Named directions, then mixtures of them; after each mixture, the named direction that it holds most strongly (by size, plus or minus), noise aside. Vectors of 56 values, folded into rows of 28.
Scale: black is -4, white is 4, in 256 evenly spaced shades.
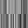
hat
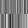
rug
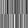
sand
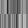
hat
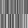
rug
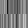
sand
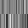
rug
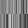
rug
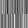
sand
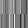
hat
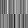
sand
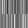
sand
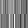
hat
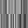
hat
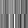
hat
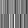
sand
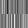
sand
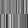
rug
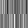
sand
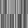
hat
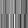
hat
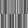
rug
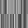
hat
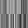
hat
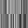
hat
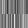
sand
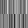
sand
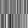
rug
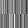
sand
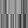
hat
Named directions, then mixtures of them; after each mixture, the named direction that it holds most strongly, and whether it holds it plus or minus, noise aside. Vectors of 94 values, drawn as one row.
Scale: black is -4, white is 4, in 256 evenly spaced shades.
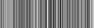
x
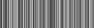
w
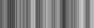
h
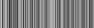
w, minus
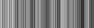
h, minus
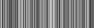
w, minus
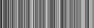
w, plus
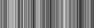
h, minus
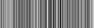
x, plus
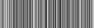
x, plus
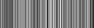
x, minus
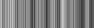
h, minus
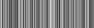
w, minus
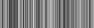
w, minus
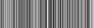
x, plus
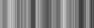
h, minus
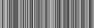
w, minus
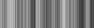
h, minus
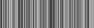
w, plus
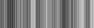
h, plus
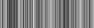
w, minus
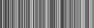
w, plus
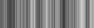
h, plus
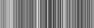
x, plus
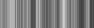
h, minus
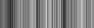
h, plus
